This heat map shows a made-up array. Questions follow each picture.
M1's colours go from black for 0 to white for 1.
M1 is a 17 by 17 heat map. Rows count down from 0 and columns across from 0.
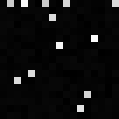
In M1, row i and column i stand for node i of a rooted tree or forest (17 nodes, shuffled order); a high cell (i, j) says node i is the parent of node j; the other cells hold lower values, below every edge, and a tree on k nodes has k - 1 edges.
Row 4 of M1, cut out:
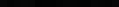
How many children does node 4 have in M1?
0
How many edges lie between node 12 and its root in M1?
2
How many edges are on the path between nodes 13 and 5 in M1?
1
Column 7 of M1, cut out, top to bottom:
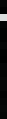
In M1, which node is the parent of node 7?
2
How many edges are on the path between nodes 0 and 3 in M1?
1
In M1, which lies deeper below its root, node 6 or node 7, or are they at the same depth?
node 7
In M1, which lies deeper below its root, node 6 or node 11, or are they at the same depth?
the same depth
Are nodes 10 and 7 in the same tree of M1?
no
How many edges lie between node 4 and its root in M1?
1
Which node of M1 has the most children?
0
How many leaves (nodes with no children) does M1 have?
9
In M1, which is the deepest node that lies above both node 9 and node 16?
0
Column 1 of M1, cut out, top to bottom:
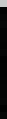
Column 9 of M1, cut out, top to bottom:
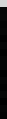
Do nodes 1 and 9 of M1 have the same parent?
yes
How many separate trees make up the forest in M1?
5
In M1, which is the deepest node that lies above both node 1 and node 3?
0
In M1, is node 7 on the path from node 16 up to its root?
no
